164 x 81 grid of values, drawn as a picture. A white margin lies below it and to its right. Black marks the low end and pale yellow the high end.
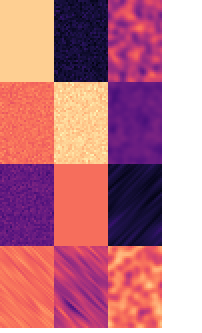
It is made of 4 by 3 panels. Panel 1,1: very high, flat. Panel 1,2: very low, fine-grained, faint in contrast. Panel 1,3: middling, blotchy. Panel 2,1: high, fine-grained, faint in contrast. Panel 2,2: very high, fine-grained, faint in contrast. Panel 2,3: low, blotchy, faint in contrast. Panel 3,1: low, fine-grained, faint in contrast. Panel 3,2: high, flat. Panel 3,3: very low, slanting up to the right, faint in contrast. Panel 4,1: high, slanting down to the right, faint in contrast. Panel 4,2: middling, slanting down to the right. Panel 4,3: high, blotchy.
